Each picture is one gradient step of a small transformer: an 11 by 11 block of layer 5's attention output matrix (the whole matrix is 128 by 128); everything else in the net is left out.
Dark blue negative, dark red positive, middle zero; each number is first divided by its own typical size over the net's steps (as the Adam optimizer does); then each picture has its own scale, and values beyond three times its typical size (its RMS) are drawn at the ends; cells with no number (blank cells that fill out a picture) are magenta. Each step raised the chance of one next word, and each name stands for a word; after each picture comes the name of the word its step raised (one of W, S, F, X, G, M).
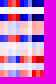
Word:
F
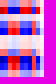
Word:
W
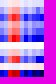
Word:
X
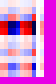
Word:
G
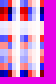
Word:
X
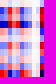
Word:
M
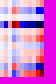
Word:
M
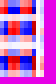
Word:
W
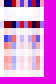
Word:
F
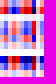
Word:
W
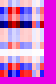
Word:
M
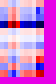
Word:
M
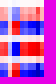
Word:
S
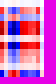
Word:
G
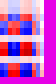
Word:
S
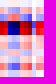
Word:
G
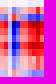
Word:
G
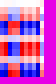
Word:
S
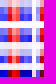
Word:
X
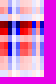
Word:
G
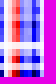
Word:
X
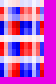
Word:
S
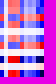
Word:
X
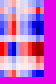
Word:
S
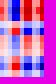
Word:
W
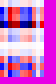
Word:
M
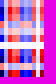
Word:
X
